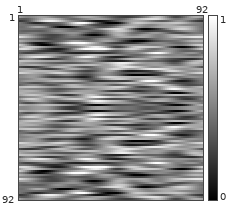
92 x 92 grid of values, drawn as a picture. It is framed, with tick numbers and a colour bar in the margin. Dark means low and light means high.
Histogram: bell-shaped. Grain: streaks across. Slope: none. Mirror symmetry: top to bottom.
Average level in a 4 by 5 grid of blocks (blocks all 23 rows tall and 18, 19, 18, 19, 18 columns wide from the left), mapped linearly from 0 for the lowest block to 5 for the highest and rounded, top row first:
12033 | 52522 | 52522 | 12033
